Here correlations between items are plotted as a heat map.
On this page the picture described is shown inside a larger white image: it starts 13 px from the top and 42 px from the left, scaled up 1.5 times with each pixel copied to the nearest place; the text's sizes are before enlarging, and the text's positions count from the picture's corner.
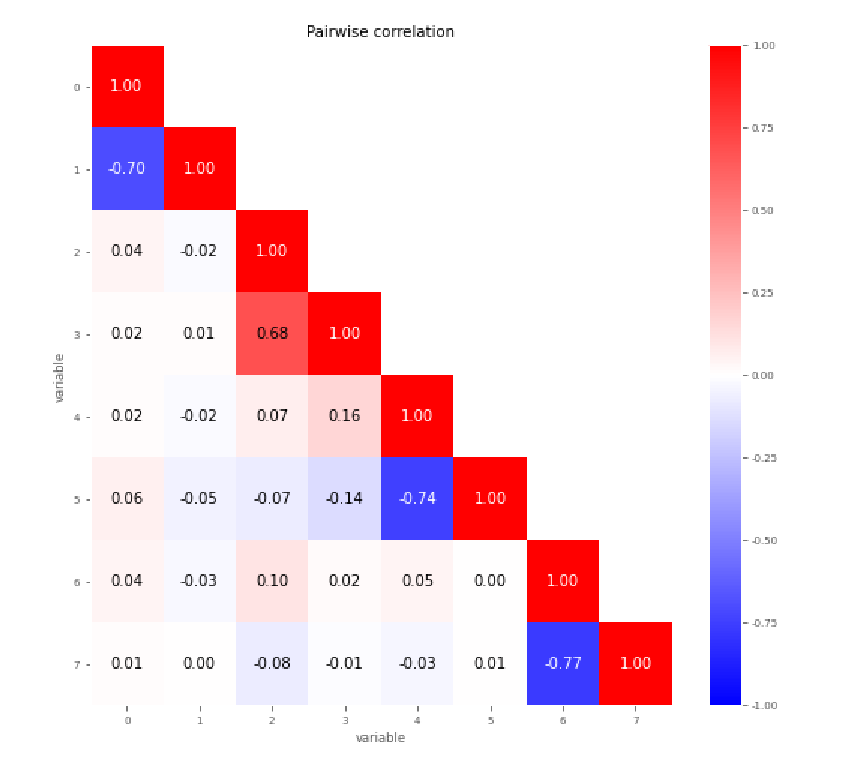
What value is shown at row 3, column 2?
0.68
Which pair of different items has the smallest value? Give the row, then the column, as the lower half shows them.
7, 6
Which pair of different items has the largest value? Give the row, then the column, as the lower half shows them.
3, 2
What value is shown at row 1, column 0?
-0.70
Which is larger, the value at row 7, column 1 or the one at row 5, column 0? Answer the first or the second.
the second
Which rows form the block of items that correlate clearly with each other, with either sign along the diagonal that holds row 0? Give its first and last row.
0 to 1
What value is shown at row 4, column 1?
-0.02
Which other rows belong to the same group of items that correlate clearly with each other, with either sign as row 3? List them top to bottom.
2
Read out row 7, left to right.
0.01 0.00 -0.08 -0.01 -0.03 0.01 -0.77 1.00
